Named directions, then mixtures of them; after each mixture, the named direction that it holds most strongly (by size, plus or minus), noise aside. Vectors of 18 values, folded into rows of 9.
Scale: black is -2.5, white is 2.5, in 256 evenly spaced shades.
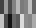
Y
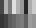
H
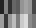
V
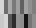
V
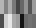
Y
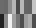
Y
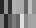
H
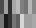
Y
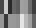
V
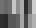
H
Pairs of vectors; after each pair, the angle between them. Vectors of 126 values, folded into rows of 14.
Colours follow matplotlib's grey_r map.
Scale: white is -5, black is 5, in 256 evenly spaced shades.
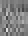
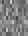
partly aligned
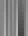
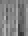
nearly parallel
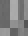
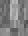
nearly parallel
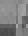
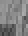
nearly parallel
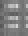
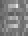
nearly parallel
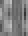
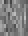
partly opposed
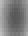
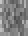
partly aligned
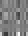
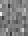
orthogonal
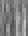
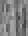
nearly opposite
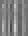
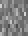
orthogonal
